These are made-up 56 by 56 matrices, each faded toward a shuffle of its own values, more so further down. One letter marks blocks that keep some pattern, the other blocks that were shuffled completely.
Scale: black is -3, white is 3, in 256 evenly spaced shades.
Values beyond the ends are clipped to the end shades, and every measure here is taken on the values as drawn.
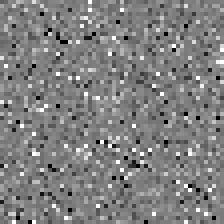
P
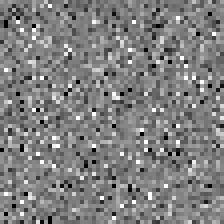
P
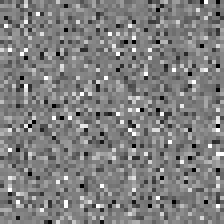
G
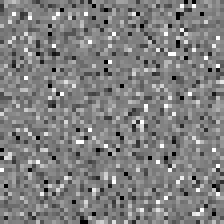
P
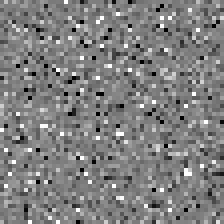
P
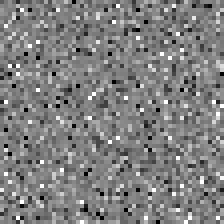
P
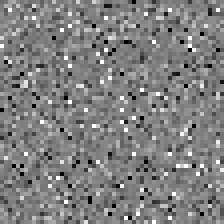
P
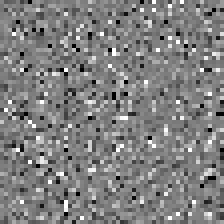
G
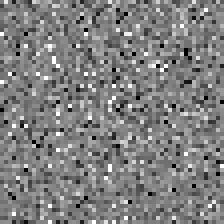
P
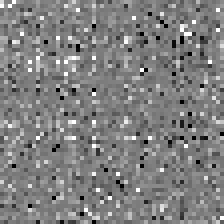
G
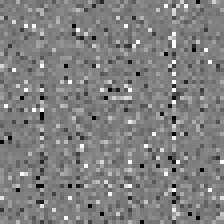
G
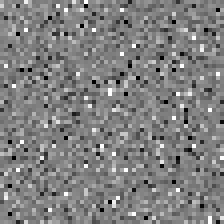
P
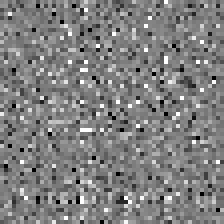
G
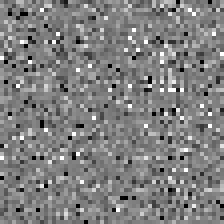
G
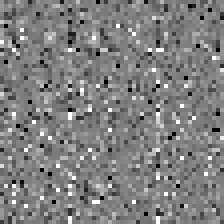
G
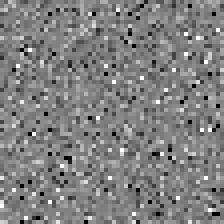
P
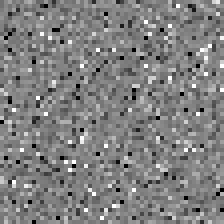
P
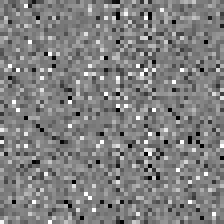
G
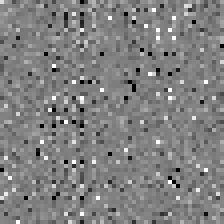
G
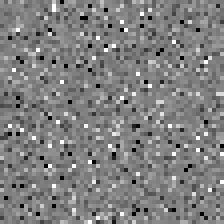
P
